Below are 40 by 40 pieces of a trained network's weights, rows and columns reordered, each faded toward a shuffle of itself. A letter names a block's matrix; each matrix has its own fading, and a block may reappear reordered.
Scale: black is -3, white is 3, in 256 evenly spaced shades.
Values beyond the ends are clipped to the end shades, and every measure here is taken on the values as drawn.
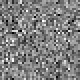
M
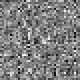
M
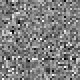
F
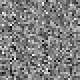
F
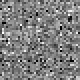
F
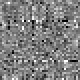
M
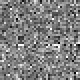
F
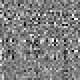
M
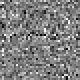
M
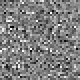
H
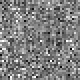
H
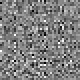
M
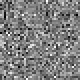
H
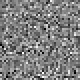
H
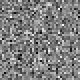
H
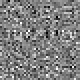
M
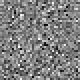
F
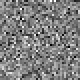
H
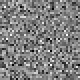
H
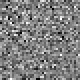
H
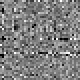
M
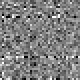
M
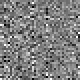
M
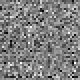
F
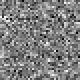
H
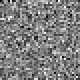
H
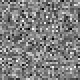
H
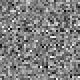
H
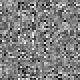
M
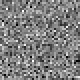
H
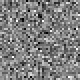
H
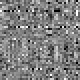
M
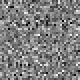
H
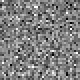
F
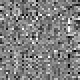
M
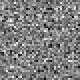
H
